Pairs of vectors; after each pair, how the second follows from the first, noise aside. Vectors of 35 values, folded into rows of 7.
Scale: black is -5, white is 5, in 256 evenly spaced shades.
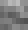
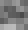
wrapped around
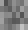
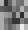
scaled up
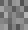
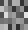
scaled up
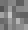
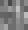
wrapped around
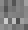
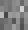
wrapped around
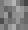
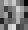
scaled up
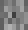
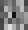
scaled up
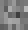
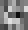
scaled up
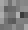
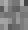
wrapped around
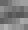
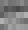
wrapped around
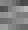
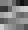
scaled up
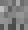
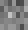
wrapped around
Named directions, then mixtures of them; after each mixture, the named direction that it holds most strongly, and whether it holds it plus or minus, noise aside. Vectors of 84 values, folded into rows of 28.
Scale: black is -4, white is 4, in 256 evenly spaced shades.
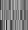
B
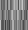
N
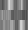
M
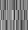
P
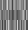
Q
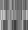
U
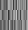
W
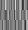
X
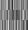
Q, plus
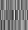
P, minus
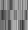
U, minus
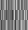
P, minus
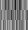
X, minus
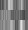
M, plus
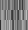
N, minus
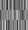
Q, minus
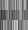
U, minus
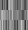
Q, minus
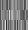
Q, minus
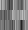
M, minus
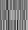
Q, minus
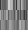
M, plus
